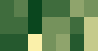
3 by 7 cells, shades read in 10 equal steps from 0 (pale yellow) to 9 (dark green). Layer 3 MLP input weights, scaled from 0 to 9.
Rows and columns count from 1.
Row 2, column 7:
2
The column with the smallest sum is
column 7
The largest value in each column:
8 8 9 7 7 8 5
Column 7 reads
5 2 2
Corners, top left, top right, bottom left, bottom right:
7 5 8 2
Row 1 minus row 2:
0 -1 0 2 2 -3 3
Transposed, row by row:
7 7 8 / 6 7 8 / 9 9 0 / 7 5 5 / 7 5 4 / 4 7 8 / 5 2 2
